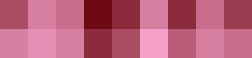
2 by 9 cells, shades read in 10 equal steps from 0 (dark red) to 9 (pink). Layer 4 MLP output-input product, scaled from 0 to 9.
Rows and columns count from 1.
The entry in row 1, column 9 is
3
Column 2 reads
7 8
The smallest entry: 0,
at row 1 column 4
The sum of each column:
11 15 13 2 6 16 7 13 9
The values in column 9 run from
3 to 6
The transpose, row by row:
4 7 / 7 8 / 6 7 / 0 2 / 2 4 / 7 9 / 2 5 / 6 7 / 3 6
